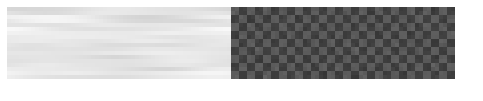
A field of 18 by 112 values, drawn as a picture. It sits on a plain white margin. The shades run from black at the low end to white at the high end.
The table splits into one row of 2 panels. Panel 1,1: very high, streaked across, faint in contrast. Panel 1,2: low, checkered.
